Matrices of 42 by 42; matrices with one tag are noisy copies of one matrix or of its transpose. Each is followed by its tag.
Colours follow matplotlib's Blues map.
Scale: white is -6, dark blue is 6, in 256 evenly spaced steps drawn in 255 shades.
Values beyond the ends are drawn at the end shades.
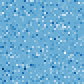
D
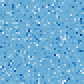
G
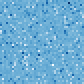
D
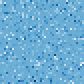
G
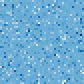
G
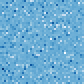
D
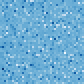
D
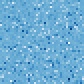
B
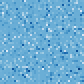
B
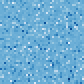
B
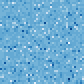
B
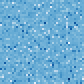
B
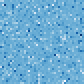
G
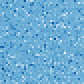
D
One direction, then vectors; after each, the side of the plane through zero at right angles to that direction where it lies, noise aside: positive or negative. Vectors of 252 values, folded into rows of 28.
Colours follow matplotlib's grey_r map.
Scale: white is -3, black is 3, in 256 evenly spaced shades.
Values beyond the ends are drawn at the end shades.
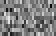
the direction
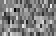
negative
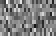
positive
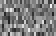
negative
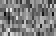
negative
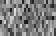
positive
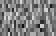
positive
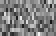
positive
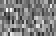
negative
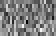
negative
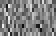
positive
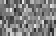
negative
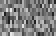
negative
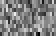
negative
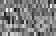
negative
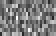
negative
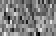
negative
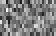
negative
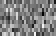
negative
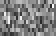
positive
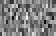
negative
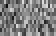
negative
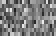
negative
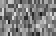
negative
